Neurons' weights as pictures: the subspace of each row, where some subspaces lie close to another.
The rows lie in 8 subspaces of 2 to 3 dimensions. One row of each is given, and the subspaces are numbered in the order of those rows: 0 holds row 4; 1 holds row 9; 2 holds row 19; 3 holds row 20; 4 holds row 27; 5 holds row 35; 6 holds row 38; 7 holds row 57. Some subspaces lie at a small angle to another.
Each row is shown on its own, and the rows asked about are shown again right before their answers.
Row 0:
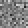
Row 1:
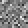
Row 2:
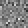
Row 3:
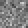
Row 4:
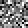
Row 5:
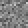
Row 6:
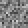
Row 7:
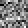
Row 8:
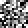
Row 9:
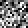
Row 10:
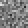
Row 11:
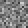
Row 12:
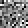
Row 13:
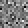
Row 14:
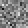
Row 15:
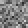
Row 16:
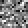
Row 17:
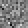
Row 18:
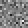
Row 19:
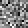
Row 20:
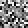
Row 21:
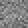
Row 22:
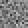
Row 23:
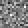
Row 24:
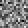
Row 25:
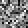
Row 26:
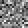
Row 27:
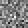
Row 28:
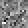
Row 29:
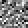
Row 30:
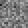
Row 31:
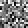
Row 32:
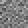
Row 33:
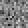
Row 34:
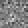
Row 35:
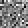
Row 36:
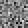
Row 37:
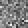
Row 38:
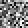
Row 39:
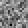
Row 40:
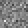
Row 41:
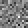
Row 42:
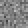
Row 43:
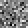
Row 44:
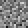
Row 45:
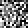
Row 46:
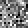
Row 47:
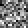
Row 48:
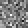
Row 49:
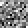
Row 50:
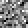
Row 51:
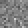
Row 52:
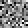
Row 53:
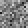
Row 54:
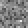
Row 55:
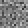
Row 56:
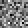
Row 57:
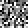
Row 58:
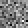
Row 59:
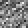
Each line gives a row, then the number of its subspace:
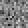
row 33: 7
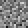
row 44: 6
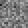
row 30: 7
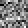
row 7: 7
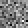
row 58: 4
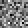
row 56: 6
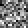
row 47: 7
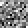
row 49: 1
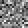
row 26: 0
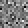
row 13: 3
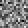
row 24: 7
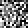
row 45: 5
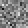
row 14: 2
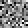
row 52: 0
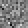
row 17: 2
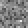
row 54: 7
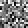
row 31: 3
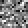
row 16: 5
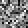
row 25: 2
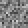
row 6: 2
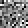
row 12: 5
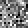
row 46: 2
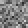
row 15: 0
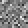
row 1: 2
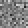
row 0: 5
